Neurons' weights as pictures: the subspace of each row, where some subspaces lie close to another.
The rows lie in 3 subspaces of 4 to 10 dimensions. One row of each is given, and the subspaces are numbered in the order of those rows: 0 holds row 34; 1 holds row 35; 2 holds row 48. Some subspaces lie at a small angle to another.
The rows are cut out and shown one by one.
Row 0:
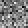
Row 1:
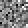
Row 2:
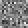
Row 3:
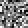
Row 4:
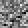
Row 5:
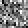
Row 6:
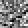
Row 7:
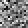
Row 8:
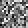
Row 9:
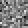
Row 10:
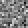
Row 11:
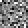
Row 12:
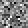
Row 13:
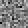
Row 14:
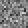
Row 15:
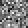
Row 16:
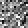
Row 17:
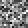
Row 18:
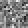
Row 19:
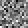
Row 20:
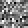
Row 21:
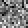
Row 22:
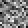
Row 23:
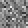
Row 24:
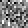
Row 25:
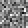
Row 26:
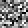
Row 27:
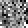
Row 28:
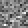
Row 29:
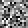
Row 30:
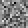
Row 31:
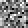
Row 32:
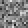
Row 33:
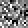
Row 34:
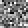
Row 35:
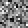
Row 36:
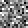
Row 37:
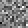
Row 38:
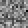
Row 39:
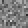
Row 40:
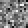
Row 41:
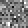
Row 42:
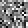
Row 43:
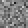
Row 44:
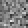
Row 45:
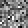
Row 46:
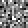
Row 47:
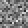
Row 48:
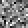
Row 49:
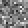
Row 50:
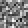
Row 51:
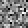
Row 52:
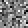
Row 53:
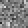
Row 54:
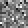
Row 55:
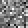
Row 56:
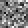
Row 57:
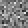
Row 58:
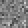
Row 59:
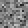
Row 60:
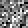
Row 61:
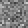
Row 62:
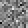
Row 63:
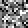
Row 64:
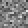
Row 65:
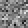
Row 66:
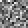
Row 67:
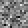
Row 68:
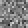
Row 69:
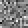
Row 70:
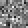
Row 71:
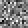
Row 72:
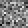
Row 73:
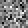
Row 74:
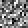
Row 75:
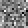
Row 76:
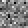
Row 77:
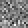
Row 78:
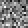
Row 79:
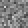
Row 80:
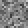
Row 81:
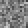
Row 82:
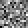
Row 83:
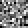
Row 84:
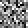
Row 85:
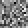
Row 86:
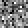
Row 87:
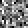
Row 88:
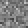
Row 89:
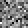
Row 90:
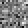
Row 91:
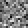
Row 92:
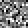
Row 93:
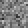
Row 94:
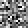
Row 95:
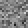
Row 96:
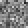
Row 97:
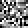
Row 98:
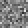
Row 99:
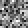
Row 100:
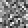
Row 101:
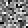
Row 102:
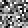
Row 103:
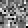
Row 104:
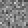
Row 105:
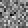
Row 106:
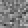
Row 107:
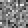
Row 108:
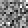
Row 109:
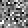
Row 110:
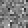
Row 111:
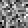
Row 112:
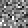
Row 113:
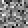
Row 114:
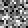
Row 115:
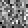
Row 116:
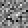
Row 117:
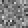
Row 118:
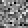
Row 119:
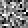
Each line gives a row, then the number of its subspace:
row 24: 1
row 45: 1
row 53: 1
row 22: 1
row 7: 1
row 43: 0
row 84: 1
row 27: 2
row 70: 1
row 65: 2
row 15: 1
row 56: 1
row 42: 1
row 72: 1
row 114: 2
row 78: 2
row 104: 1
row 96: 1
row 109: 1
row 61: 1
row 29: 0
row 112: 1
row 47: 0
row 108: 1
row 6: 0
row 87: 2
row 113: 2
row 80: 1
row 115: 2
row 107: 1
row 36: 2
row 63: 2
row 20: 2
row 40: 1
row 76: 1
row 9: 0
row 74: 2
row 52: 2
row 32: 2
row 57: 2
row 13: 1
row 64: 1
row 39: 2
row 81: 1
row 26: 0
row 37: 1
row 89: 0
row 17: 1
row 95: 2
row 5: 2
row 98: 0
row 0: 2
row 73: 1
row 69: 0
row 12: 0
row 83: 0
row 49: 2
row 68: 0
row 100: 0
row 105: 1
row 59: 1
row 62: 1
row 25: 0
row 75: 1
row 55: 1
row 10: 0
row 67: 0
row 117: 2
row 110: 0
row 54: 1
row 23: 2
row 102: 0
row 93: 2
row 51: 0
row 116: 1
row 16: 2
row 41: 1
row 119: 2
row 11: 1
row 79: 1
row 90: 2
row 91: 0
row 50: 2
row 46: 1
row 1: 1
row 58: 0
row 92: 1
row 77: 2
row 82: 2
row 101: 1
